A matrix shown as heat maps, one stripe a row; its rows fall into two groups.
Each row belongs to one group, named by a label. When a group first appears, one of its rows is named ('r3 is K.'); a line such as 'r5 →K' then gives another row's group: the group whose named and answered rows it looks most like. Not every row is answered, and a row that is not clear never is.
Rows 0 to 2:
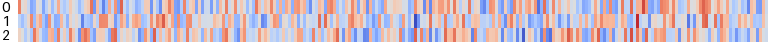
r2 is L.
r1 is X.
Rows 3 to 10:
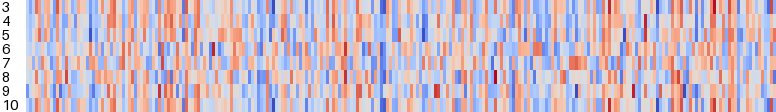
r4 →X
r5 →X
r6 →L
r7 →L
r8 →X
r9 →X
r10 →X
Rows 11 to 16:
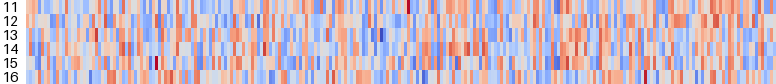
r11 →L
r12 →L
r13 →L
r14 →L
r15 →L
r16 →X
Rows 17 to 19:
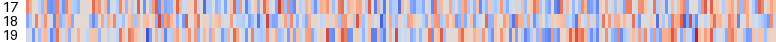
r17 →L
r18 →X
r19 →L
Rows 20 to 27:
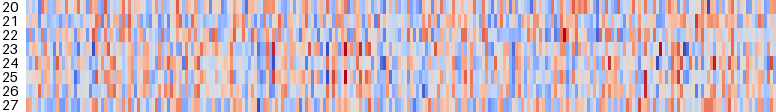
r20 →L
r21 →L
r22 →L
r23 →X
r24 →X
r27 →L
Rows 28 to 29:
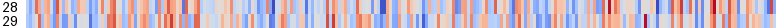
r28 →X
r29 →X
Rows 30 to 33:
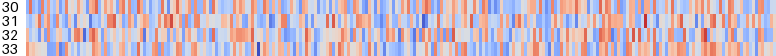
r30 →L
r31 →X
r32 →L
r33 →L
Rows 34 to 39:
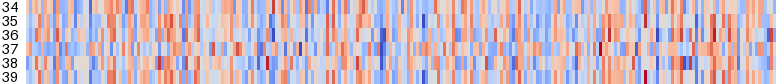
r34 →X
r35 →X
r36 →X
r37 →L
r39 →X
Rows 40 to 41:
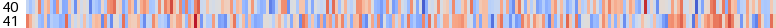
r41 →L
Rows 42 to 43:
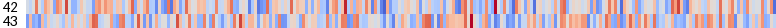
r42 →X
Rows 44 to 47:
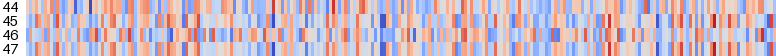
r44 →X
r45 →X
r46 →L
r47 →X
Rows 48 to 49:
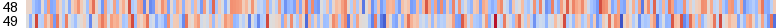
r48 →L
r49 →X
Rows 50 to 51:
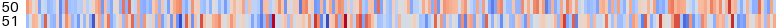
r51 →X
